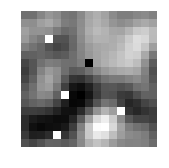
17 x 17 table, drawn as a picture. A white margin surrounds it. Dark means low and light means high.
Lone odd cells: 5, 4 higher and 1 lower than their neighbours. Mirror symmetry: none. Odd rows or columns: none. Calmest part: top middle. Histogram: bell-shaped.
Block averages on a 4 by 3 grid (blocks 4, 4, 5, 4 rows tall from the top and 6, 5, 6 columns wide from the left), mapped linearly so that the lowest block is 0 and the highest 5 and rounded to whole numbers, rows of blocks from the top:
4 4 5 / 2 3 5 / 2 0 2 / 0 5 3
